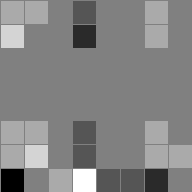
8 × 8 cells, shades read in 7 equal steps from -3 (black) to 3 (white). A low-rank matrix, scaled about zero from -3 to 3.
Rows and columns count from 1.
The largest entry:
3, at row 8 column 4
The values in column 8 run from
0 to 1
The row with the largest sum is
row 7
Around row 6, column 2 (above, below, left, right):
0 2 1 0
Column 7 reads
1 1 0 0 0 1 1 -2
